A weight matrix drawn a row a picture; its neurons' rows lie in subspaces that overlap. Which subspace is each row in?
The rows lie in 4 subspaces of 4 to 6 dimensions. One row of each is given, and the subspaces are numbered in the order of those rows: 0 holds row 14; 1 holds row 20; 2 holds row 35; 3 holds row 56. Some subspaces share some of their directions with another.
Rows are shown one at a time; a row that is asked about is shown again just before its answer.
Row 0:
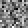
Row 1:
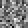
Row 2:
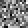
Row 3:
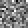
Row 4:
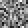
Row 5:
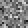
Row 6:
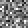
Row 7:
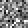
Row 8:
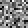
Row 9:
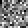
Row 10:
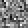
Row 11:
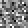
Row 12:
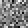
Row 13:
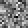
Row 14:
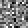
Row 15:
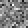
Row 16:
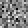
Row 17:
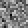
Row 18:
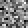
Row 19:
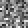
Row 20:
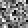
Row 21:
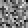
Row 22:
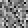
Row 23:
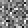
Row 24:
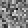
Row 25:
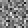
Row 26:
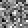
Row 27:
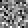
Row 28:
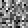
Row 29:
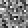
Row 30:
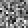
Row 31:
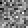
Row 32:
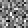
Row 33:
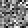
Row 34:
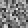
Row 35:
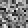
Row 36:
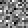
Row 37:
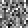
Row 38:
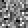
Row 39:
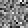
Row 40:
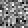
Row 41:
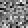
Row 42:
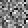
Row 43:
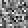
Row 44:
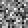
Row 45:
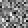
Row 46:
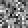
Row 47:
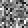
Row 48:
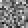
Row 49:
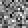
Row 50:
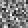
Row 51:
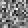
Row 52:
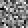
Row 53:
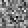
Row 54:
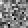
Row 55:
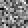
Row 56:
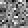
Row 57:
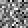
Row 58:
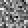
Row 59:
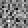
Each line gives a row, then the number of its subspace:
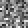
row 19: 2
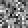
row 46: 3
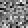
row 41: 0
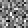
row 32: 1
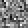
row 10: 2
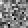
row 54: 0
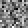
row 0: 0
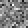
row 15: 0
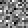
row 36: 3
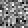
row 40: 0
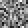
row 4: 0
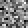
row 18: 2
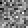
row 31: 0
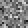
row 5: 3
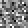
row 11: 0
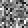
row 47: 1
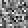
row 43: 0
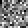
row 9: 0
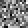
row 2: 2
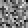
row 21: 0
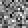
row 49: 3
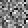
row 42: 1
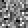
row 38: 2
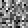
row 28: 2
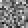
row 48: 0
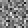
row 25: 1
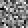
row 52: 1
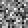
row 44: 3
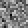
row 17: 1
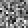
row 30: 0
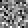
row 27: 0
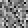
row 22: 1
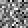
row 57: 0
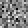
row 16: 3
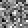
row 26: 1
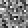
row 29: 0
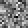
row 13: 3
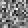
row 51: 3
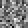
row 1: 0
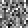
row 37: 1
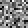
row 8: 3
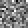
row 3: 3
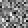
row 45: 1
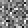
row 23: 1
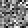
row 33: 0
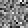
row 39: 0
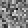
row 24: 2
